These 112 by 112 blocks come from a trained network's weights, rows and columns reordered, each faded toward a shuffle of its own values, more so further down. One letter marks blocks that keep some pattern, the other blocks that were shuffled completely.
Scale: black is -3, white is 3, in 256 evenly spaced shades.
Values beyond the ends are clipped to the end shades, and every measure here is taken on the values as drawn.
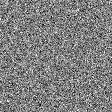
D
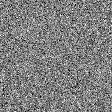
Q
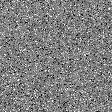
D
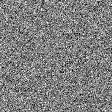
Q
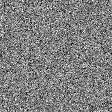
D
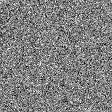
D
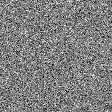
D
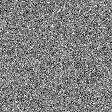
Q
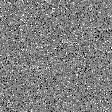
D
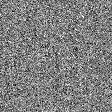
Q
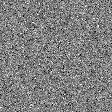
D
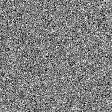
Q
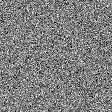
Q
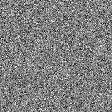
Q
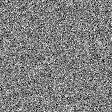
D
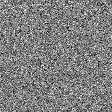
Q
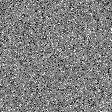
D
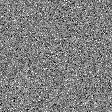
D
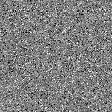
Q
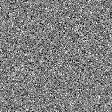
Q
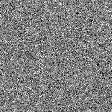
Q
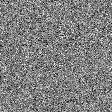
D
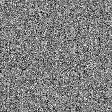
Q
